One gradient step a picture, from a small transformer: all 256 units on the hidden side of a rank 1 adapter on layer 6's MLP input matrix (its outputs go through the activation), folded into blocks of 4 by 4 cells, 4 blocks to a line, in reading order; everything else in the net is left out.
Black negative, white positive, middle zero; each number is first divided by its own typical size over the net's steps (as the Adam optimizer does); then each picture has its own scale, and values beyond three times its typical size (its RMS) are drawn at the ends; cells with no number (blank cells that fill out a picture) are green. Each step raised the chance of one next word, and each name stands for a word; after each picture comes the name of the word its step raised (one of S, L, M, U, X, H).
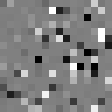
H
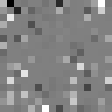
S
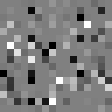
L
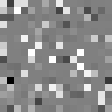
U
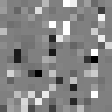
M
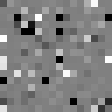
H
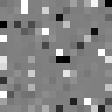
H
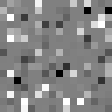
U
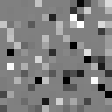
H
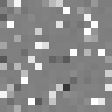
U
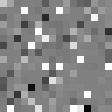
L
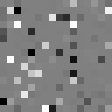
S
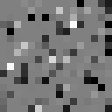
U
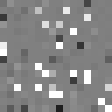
U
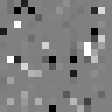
S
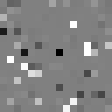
S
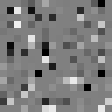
M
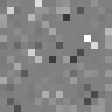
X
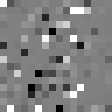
L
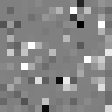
S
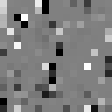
H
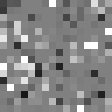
H
